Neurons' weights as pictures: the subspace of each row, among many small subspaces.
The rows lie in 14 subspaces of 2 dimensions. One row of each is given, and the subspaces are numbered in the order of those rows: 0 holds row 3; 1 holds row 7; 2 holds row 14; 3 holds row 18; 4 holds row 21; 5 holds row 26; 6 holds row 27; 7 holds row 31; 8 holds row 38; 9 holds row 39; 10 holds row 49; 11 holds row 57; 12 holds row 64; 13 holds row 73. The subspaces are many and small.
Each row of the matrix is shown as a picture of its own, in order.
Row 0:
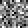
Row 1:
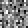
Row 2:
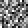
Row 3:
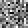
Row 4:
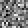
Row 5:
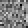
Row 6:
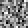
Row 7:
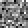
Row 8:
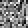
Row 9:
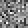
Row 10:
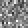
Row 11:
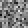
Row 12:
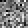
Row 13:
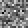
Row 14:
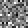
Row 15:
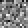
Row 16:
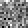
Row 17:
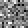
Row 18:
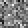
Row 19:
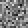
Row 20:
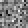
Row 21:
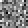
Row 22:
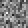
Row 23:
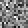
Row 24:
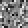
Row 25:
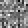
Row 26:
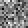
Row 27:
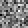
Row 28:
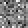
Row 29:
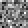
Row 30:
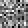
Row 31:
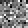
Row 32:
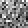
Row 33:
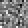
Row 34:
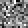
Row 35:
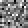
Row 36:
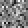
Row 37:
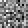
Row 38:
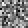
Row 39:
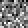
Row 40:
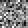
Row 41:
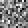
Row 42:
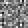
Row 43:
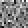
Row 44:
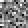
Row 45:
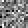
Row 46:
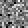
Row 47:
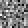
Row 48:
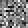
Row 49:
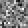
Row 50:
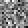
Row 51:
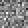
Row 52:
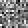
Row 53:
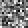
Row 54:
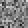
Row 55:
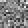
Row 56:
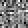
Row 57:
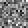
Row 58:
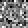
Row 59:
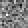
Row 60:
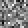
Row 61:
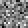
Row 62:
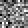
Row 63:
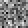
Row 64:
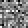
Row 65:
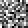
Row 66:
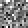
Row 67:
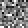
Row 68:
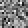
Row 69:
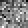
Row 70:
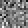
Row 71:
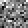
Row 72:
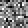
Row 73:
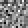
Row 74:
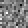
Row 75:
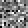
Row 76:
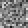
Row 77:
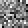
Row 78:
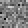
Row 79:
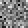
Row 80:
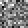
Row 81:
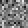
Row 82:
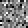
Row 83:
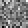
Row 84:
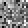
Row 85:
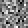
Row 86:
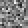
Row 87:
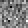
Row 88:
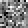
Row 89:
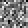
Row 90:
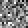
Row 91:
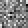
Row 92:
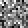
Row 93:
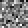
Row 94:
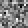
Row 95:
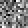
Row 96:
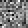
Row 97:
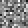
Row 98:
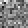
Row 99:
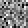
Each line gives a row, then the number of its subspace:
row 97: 6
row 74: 4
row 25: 13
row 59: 10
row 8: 0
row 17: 2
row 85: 0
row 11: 6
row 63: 5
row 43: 9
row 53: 8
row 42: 13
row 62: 2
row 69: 2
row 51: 8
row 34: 10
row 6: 0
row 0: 10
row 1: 4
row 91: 7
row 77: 7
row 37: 12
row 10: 9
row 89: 11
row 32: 2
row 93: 1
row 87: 7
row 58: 1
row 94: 6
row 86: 10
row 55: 12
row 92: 3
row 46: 2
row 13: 8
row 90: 2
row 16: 5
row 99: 11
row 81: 3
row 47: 6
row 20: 13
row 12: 12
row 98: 3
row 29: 1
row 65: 7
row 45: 12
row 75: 12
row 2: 7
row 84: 1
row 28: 1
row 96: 0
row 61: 10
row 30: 13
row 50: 5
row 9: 0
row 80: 3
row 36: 9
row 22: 0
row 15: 9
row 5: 4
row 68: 8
